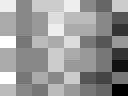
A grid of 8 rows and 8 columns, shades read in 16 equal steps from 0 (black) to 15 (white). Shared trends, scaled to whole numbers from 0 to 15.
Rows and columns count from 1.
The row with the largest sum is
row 1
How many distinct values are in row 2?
6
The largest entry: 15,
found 2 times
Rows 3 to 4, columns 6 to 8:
10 8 3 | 7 5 9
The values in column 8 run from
0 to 12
